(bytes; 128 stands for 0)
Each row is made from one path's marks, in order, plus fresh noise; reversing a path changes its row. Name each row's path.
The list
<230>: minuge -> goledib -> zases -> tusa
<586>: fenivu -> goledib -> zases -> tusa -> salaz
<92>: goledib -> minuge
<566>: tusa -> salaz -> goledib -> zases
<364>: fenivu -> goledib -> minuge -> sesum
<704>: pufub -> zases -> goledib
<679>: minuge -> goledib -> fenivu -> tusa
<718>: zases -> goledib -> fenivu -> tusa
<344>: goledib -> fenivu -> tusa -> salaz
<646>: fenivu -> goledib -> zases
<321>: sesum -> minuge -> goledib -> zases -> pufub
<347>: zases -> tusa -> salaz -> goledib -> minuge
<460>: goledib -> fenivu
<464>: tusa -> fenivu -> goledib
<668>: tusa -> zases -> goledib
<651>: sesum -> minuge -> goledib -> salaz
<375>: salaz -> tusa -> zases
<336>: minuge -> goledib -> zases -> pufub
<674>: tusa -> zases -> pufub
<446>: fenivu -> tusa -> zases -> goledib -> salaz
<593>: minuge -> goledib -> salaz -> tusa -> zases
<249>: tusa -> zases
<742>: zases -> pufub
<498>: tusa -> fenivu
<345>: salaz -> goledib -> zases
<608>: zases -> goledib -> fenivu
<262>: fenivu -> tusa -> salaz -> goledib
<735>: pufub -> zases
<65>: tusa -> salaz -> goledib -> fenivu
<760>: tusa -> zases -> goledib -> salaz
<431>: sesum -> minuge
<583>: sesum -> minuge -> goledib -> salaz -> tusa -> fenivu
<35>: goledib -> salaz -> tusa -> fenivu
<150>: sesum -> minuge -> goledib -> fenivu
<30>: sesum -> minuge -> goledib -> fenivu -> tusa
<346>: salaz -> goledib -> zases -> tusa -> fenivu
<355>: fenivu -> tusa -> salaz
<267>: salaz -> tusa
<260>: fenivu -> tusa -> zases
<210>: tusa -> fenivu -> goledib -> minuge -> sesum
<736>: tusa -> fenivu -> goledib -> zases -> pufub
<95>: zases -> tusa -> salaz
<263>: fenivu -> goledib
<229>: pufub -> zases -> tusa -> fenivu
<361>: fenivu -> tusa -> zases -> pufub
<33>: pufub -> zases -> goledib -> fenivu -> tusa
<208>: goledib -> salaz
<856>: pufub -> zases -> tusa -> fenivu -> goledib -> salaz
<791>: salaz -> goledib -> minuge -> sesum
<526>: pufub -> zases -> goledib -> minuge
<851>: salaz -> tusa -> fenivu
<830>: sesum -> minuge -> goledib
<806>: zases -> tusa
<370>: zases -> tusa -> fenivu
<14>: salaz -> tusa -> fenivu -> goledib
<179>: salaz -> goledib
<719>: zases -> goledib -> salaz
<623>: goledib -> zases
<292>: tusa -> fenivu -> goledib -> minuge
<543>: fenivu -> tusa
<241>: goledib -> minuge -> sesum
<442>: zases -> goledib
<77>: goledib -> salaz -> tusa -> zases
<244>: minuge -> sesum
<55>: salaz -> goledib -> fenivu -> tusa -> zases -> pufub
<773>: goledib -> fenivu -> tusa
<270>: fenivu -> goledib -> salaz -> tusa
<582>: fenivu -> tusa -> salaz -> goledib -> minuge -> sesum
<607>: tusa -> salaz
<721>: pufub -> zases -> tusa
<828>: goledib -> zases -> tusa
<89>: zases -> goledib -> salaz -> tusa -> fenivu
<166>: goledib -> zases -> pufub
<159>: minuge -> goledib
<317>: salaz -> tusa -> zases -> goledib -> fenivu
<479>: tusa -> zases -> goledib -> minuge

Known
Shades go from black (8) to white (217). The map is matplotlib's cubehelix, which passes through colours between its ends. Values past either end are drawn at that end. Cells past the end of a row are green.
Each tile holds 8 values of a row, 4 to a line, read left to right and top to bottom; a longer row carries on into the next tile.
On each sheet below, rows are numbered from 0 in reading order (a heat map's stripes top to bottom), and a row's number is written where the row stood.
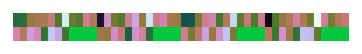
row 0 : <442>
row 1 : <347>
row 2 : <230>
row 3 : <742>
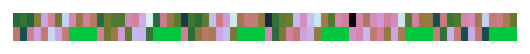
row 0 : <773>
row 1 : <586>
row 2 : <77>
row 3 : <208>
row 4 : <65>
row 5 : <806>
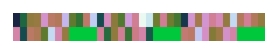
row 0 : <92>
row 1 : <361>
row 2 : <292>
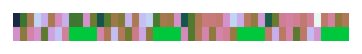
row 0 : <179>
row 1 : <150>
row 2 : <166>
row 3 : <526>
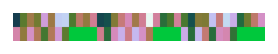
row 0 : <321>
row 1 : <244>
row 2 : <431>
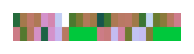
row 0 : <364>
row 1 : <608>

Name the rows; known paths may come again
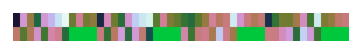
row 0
<262>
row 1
<355>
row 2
<828>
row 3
<719>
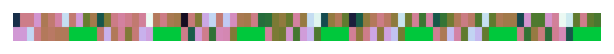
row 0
<668>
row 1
<526>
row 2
<267>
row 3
<646>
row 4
<593>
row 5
<718>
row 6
<361>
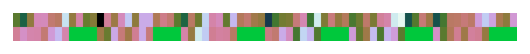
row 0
<229>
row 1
<14>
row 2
<498>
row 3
<89>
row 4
<263>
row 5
<166>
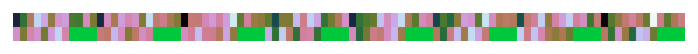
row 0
<179>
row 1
<292>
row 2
<65>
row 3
<431>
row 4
<208>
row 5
<344>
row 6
<674>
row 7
<742>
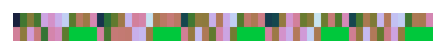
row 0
<651>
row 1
<35>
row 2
<30>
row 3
<679>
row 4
<150>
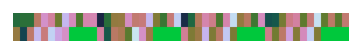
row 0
<460>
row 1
<92>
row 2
<336>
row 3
<230>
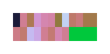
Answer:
<464>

